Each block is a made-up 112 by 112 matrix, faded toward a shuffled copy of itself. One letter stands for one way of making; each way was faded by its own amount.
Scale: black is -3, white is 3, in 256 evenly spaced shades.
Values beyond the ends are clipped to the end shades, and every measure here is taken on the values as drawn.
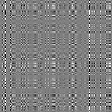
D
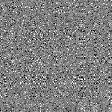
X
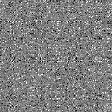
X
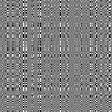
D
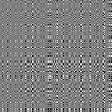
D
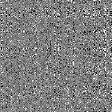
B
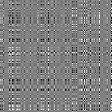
D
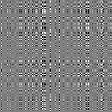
D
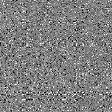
X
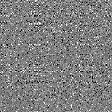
X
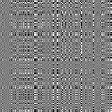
D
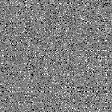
X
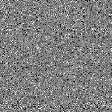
X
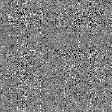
B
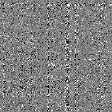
B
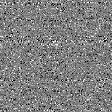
X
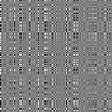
D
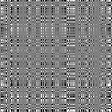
D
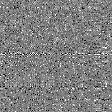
X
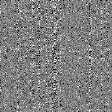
B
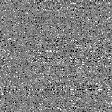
X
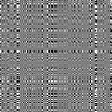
D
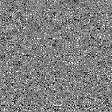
X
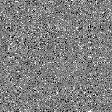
X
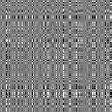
D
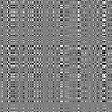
D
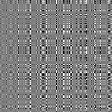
D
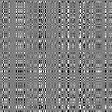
D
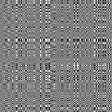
D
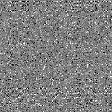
X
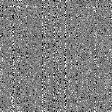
B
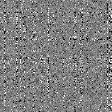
B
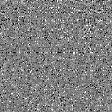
X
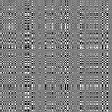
D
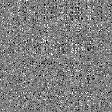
X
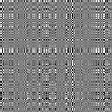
D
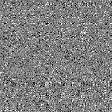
X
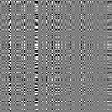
D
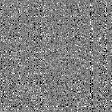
B
